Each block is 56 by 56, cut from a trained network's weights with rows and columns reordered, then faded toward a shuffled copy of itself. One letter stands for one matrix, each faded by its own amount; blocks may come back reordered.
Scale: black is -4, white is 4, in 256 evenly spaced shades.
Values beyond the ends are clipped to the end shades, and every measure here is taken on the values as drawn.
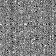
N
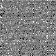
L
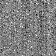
N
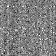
N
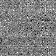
L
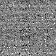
L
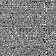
L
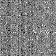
N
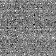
L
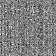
N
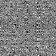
L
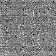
L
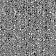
N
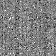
N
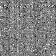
N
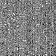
N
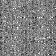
N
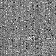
N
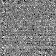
L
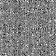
N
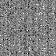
N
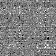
L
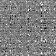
L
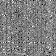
N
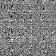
L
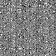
N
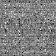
L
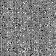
N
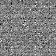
L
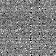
L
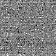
L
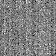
N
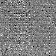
L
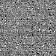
L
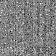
N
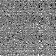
L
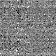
L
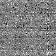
L
